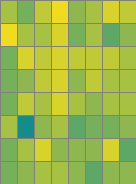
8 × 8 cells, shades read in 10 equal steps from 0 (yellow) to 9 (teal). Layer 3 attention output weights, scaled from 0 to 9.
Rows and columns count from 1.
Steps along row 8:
down down same up up down same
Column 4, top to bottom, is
0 1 1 1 1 3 4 3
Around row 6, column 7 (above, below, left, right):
3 1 5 4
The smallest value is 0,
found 2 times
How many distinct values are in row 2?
6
